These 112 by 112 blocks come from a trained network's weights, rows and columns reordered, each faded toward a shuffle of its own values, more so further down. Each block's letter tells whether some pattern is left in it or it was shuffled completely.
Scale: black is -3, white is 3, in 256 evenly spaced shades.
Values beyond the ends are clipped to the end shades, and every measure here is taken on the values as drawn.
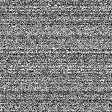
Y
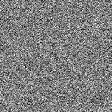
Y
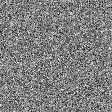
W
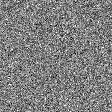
W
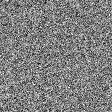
W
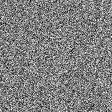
W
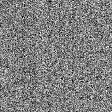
Y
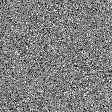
W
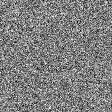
W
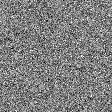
W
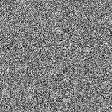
Y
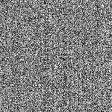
Y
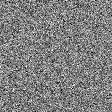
W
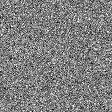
W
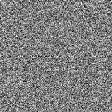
Y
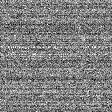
Y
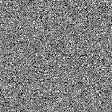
Y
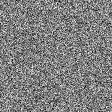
W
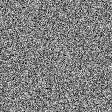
W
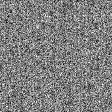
Y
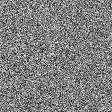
W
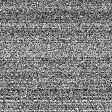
Y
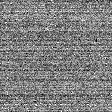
Y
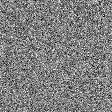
W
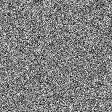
W
